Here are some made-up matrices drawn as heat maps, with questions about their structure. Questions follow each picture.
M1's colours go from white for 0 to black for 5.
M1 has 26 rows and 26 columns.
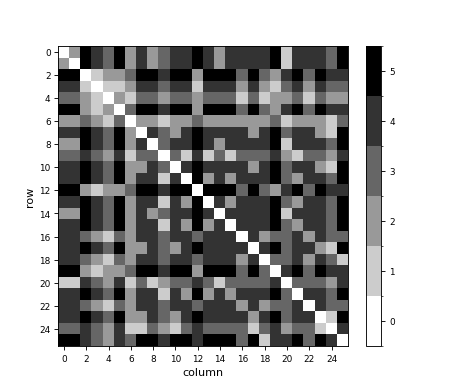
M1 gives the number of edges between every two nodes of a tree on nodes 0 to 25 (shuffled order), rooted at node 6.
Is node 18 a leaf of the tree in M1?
no
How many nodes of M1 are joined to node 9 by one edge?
5
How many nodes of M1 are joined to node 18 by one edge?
2
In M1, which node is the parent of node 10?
24
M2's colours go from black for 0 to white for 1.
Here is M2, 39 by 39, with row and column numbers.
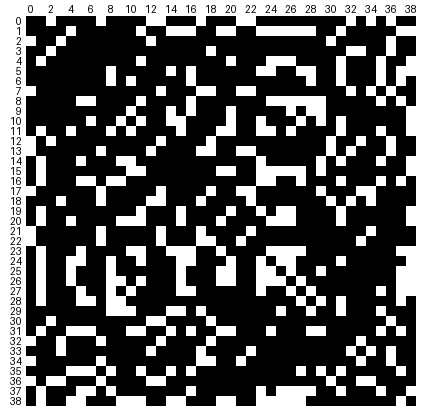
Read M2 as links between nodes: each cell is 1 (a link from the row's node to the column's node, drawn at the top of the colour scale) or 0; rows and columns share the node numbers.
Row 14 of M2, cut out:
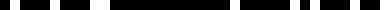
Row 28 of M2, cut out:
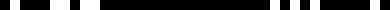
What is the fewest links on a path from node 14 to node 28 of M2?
2
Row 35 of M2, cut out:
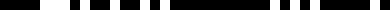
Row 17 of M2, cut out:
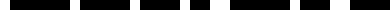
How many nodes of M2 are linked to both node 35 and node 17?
1
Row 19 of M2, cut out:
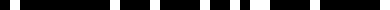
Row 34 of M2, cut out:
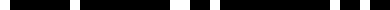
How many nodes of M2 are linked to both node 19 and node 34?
0
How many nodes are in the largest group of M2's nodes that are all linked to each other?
7
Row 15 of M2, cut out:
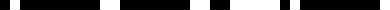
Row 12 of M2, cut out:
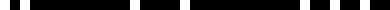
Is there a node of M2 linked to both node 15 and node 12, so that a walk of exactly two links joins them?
no
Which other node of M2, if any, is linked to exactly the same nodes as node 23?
none
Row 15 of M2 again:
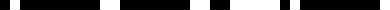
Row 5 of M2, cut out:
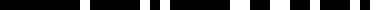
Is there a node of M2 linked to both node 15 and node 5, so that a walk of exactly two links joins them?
yes
